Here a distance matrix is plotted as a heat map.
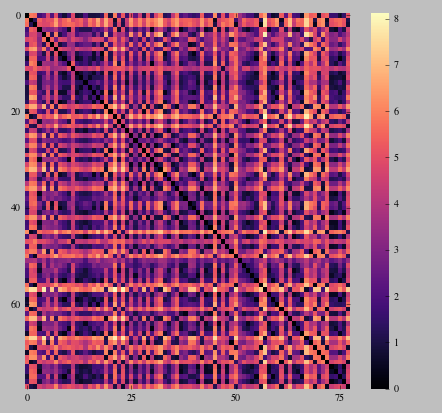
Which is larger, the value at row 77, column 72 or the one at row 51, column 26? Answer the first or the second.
the second
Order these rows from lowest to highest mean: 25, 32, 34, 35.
34, 35, 25, 32
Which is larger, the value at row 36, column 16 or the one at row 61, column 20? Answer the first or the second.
the first
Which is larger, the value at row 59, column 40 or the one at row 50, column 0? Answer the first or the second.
the second
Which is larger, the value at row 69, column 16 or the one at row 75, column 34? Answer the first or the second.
the first
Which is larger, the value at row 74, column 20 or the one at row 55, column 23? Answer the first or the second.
the second
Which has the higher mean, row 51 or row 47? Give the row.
47
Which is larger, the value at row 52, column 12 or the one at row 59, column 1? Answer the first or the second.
the second
